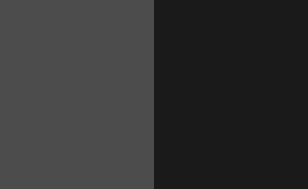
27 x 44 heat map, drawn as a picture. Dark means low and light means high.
The table splits into one row of 2 panels. Panel 1,1: low, flat. Panel 1,2: very low, flat.
